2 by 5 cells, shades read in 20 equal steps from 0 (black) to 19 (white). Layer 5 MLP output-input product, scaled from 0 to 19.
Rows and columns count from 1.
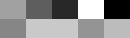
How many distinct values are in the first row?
5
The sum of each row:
41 65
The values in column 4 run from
11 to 19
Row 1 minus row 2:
2 -8 -12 8 -14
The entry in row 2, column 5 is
14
